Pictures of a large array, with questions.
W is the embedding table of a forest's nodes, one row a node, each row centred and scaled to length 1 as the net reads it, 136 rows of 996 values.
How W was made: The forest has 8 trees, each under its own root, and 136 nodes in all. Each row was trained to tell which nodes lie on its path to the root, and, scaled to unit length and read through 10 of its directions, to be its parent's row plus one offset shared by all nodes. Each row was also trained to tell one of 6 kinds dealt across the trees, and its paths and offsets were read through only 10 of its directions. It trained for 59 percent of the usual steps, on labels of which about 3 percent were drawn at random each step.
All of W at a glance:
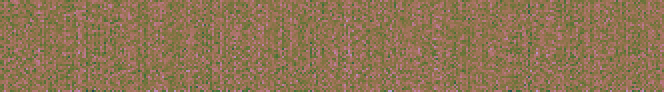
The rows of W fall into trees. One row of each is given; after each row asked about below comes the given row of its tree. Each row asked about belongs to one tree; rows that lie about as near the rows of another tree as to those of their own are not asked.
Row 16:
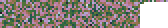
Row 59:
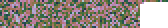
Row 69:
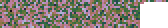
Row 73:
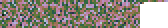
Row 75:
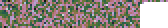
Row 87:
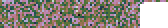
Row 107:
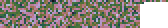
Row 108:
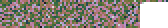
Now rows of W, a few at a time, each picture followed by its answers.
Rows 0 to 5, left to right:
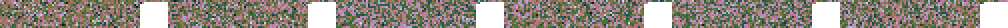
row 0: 16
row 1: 75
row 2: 69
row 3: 59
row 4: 69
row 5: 73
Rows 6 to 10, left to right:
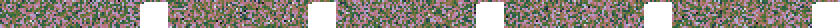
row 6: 107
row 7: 73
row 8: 73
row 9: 16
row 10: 73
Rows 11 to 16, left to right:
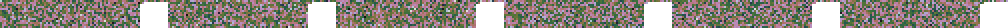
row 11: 75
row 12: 59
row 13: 87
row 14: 69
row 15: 73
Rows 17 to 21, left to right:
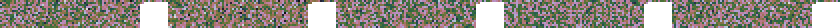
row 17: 73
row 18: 73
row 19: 69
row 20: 59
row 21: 87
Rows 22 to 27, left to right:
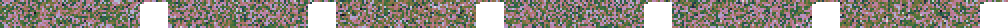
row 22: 87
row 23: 73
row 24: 75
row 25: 73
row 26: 16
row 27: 107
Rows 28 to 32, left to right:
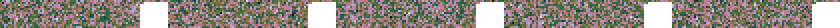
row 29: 75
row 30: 59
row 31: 69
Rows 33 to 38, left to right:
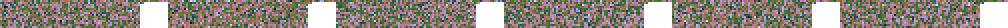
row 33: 73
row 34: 87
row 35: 108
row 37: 87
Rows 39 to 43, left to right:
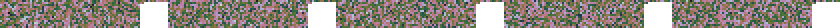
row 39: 69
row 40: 59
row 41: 59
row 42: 16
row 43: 59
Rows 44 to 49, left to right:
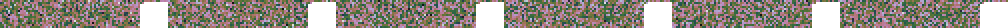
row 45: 16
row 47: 87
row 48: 59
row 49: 16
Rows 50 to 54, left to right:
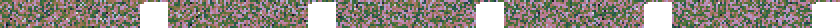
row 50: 75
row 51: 59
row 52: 59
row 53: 16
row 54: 75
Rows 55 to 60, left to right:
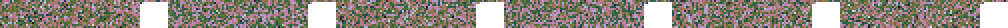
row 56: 108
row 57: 59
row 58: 16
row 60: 16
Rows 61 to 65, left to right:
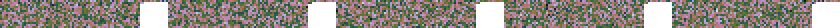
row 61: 87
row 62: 107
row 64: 108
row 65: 16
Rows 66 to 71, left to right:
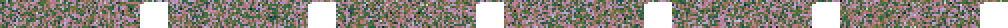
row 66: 108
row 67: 87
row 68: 59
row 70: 75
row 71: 59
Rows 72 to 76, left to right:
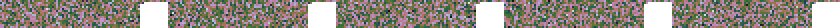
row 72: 107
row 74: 73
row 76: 16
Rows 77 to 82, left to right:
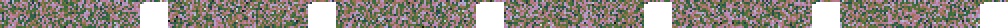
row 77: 108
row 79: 73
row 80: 16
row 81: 107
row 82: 108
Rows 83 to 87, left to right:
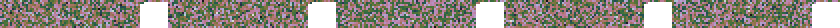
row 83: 107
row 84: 16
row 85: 108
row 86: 16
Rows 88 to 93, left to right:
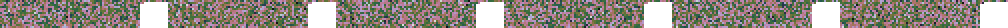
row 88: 69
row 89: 87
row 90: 73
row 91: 69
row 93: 73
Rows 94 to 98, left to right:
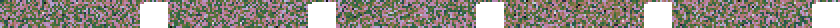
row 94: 108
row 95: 75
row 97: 16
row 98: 75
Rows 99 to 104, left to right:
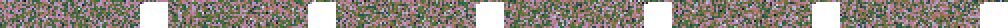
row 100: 59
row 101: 87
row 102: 75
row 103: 75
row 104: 59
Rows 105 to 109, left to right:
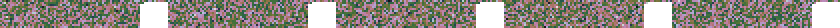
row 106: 107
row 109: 87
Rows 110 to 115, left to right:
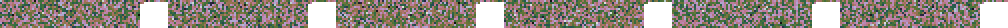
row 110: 16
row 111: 108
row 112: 87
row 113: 59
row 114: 108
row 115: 108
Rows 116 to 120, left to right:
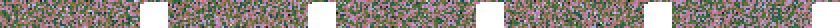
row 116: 75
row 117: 75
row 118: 59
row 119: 107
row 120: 87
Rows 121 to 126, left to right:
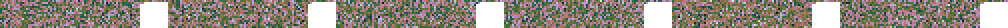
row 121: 87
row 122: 108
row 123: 108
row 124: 108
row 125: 87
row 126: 108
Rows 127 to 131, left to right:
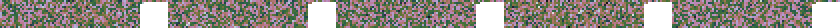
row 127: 73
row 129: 75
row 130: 87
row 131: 73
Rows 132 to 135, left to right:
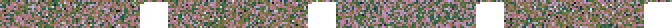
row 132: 73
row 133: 73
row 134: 87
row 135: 108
